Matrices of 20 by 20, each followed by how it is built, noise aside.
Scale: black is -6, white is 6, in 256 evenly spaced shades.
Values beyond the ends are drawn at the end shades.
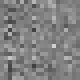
uneven columns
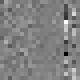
uneven columns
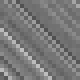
Toeplitz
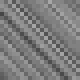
Toeplitz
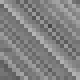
Toeplitz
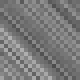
Toeplitz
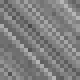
Toeplitz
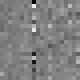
uneven columns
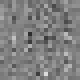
uneven columns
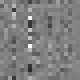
uneven columns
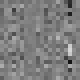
uneven columns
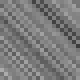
Toeplitz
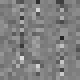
uneven columns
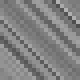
Toeplitz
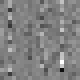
uneven columns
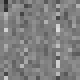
uneven columns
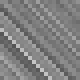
Toeplitz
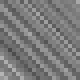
Toeplitz
